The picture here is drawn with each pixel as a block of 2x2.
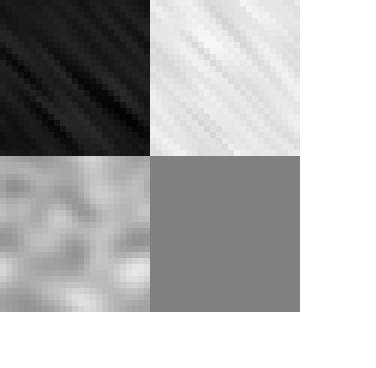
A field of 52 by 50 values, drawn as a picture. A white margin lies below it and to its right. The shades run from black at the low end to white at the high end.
The table splits into 2 rows of 2 panels. Panel 1,1: very low, slanting down to the right, faint in contrast. Panel 1,2: very high, slanting down to the right, faint in contrast. Panel 2,1: high, blotchy. Panel 2,2: middling, flat.
